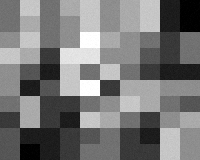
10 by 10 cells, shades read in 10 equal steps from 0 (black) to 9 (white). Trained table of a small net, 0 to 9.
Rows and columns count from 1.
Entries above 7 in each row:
0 0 1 2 0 1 0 0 0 0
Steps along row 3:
up down up up down down down down up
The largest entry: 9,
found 2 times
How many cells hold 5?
16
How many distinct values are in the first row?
6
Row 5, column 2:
3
